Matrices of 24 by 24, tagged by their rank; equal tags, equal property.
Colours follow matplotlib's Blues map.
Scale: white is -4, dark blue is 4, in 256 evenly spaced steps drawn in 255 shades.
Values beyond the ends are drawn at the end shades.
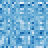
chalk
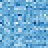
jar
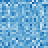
jar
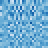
chalk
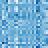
chalk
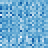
chalk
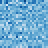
jar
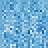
jar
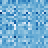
chalk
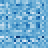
chalk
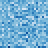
jar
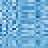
chalk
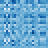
chalk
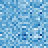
jar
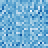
jar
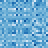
chalk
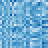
chalk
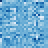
jar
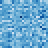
jar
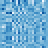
chalk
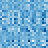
chalk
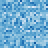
jar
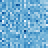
jar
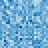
jar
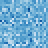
jar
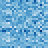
jar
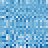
chalk
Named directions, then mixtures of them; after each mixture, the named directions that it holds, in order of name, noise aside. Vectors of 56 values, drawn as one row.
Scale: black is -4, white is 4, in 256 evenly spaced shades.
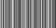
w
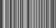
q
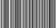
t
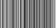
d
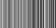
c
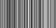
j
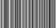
t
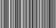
t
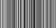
c, d, j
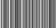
t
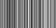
j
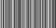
w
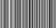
t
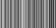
c, q, t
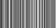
c, q, t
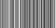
d, j, w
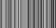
c, q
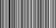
t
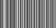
d, j, q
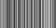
j, w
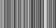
c, j, t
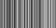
j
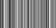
q, t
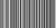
d, q, t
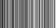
c, w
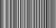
d, q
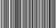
t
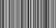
j, t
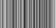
d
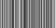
d, w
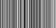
d, j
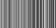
c
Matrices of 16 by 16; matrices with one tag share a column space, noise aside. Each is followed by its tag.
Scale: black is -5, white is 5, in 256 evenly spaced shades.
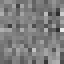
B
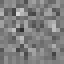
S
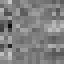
S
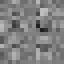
S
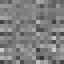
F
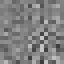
F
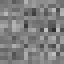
S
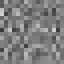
S
